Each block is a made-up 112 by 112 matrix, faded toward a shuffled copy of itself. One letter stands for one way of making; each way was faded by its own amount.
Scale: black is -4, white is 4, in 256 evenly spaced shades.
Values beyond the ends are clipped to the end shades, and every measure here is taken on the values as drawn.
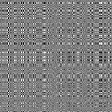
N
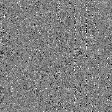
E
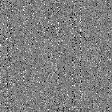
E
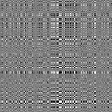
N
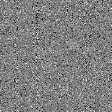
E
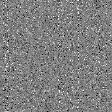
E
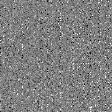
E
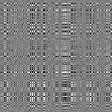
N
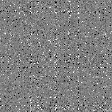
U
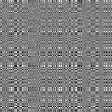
N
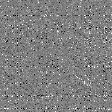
U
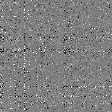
U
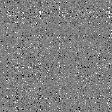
U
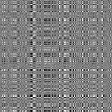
N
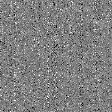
E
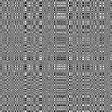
N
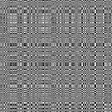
N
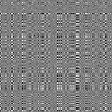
N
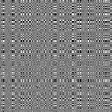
N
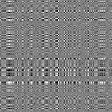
N
